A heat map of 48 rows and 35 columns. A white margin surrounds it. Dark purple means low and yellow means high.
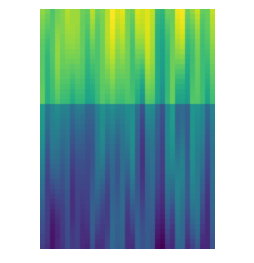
Average level on the scale: 50%. Slope: up to the top. Seam: horizontal, 40% of the way down, the top part higher. Grain: streaks running down. Ninth with the highest average: top middle.
